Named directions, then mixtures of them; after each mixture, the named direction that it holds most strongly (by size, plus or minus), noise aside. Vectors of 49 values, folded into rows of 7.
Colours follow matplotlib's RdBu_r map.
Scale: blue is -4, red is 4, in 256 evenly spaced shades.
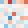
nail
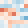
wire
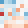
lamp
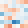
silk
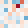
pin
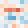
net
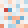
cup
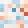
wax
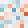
wax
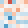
nail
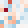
cup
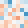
wax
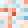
wire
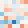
silk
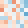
wax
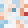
wax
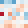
lamp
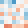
lamp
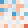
lamp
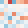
nail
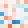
silk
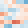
silk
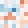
net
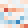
silk
